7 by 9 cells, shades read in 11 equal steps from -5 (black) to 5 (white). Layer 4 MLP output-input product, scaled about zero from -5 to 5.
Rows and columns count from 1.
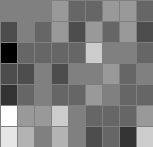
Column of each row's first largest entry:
4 4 6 7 6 1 1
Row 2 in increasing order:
-2 -2 -2 -1 -1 0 1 1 1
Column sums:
-3 -1 -1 3 -5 1 -1 -4 -1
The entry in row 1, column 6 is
-1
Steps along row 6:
down same up down down same same up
